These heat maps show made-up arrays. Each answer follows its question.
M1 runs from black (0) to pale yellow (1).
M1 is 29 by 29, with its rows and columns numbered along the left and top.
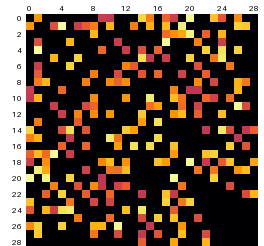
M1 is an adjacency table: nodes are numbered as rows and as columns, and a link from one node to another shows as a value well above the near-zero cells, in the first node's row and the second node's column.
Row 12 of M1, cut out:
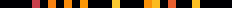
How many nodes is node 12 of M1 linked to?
9
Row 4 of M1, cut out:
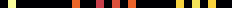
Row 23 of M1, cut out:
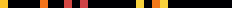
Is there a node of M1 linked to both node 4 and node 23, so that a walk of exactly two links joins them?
no
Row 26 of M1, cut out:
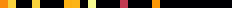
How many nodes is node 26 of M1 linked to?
8
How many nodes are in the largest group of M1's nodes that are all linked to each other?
4
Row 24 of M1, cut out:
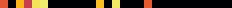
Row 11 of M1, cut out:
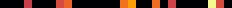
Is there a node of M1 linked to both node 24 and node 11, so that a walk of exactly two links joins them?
yes
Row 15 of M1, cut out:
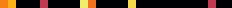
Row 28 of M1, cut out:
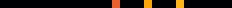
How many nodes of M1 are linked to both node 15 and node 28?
0
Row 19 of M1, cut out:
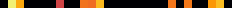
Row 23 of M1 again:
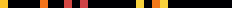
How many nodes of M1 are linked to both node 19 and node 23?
1
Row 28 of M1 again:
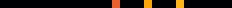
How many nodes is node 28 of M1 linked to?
3
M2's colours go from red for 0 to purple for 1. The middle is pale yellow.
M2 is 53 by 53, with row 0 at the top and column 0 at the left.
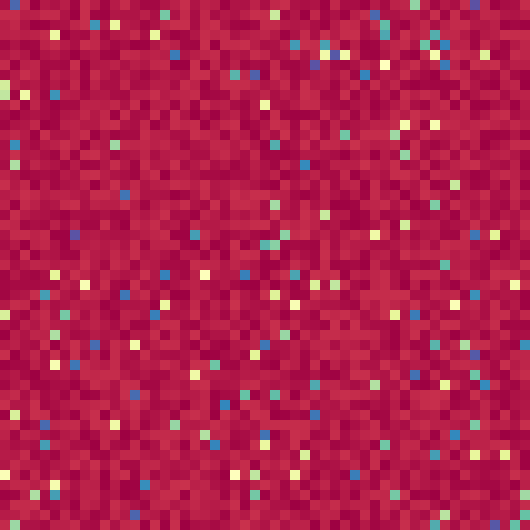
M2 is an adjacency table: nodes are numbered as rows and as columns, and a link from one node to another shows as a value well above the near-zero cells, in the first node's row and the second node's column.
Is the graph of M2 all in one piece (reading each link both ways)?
yes
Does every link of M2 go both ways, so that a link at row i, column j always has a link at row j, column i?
no
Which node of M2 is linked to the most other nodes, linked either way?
node 5
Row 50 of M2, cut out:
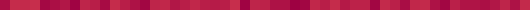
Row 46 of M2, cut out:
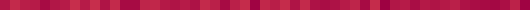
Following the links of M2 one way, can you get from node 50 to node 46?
no
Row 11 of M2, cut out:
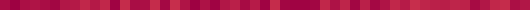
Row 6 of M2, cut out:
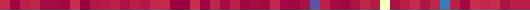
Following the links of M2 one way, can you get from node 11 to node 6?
no
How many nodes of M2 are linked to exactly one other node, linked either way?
5
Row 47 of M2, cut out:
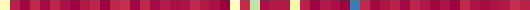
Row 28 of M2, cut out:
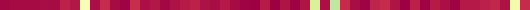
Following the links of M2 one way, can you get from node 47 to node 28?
yes
